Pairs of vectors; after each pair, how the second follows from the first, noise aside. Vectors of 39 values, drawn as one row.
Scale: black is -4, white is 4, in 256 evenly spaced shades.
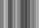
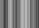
negated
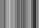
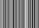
shuffled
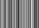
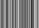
negated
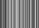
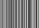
shuffled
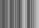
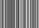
shuffled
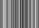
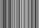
negated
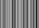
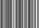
negated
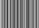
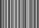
negated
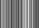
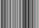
negated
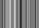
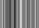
negated
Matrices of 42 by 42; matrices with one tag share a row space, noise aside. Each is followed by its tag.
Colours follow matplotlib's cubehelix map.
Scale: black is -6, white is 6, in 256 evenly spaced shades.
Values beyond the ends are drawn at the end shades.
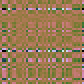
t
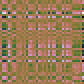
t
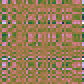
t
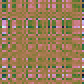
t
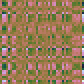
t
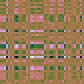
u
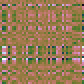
t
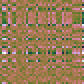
t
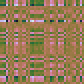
u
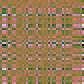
t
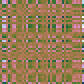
t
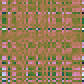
t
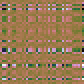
t
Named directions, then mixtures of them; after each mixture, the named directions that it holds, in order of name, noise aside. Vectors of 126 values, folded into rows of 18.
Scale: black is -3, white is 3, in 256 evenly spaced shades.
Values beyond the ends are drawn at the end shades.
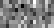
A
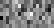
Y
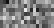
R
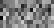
A, R, Y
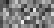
R, Y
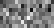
A, R, Y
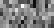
A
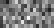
R, Y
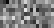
R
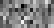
A, R, Y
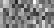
A, R, Y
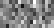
A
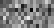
A, R, Y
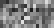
A, R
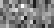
A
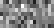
A, Y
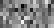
A, R, Y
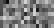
R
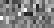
R, Y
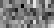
A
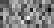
R, Y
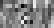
A, R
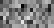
A, R, Y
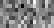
A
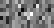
Y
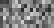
R, Y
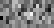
Y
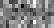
A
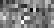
A, R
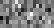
Y
